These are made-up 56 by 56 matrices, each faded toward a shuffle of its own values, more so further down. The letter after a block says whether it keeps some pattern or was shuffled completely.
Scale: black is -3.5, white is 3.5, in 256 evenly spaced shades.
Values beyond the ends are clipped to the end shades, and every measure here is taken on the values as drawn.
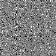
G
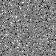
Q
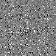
G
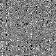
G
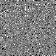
G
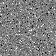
Q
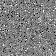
Q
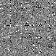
G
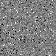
Q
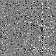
G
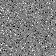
Q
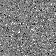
Q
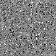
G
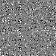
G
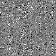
G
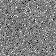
Q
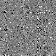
G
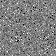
Q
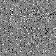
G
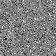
Q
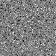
Q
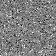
Q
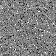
Q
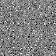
G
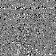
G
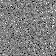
Q
